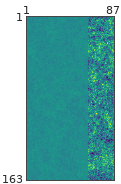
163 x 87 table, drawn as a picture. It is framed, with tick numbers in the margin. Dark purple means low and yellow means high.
Average level on the scale: 50%. Histogram: heavy tails on both sides. Stripes: none. Mirror symmetry: none. Seam: vertical, 70% of the way across, the left part calmer. Slope: none.
